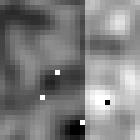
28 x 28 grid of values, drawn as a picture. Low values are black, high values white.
Four lone cells stand out: three far higher and one far lower than their neighbours. The texture is blotchy. A vertical seam about 60% of the way across splits the table, and the right part is higher. The values follow a bell shape.
